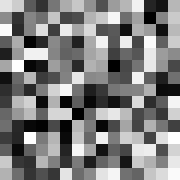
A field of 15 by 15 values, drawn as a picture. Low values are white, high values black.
The bottom right is the ninth with the lowest average. Neither half mirrors the other. The values spread evenly over their range.
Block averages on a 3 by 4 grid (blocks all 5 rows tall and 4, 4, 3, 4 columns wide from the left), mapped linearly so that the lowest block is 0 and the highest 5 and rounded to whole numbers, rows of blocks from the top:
3 2 2 2 | 4 3 4 3 | 5 3 3 0
